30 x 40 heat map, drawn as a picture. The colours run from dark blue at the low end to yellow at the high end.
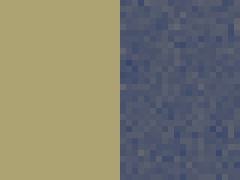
It is made of 1 by 2 panels. Panel 1,1: high, flat. Panel 1,2: low, fine-grained, faint in contrast.
